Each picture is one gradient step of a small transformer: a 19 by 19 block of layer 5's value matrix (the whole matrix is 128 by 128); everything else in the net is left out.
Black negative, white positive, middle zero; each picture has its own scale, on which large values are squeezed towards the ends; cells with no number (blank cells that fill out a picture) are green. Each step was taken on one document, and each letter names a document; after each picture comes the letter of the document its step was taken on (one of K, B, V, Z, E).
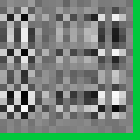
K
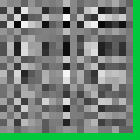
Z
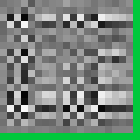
K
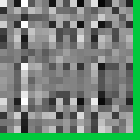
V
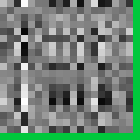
V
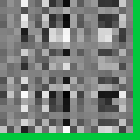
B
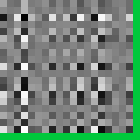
V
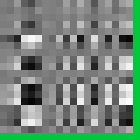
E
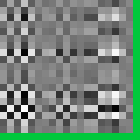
K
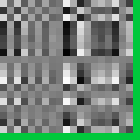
Z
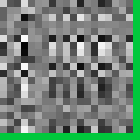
V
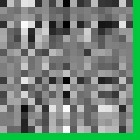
B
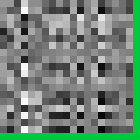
V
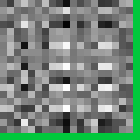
B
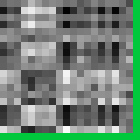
Z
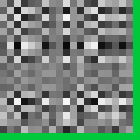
Z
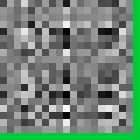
B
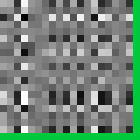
V
